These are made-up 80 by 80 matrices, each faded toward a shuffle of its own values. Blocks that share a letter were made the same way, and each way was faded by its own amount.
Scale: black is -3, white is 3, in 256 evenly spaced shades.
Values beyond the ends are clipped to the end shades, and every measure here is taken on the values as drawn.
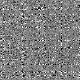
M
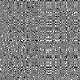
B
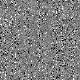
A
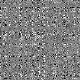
M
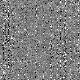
A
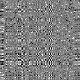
B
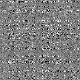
M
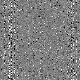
A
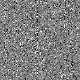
A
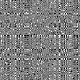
B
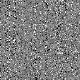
A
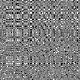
B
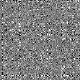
M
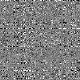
M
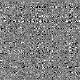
M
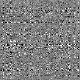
M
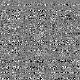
M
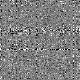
M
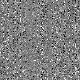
A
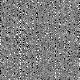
A
